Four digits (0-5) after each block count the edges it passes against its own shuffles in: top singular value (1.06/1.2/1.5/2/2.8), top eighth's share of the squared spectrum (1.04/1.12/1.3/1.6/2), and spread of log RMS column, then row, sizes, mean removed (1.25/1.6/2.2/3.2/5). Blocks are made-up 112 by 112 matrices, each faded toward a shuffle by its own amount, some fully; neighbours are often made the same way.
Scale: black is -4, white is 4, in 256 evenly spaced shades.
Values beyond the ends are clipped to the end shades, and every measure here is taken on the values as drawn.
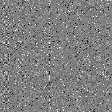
4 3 2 1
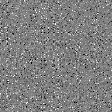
4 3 2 1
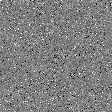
0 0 0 0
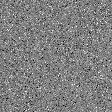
1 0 0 0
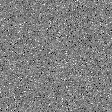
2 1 0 0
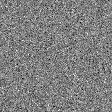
0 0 0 0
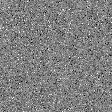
2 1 0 0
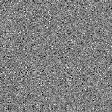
4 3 1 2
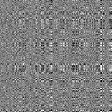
5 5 4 4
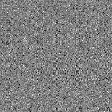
4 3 2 2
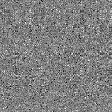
4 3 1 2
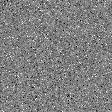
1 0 0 0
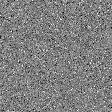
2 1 0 0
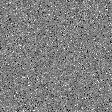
0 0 0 0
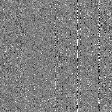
3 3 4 0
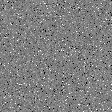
0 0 0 0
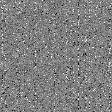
2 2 3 0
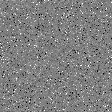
1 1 0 0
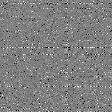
4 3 2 2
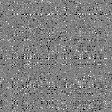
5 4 3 3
